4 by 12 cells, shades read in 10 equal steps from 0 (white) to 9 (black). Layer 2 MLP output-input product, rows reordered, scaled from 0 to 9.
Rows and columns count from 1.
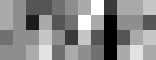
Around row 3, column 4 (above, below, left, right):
3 1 4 4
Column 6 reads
4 5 7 3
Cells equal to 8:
1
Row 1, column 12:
2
